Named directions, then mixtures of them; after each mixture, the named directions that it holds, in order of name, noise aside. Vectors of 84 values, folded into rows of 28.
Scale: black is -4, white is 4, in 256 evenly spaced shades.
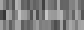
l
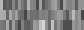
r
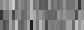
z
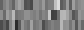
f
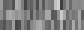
f, l, r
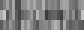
l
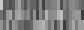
l, r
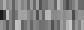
l, r, z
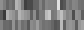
f, l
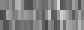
f, l, z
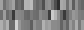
f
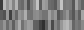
r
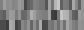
f, z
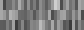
f, r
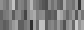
r, z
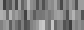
r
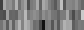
r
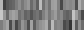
r, z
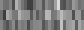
f, l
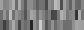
f, r, z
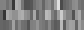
f, l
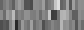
f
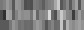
f, l, z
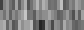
r, z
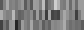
f, l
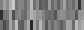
z
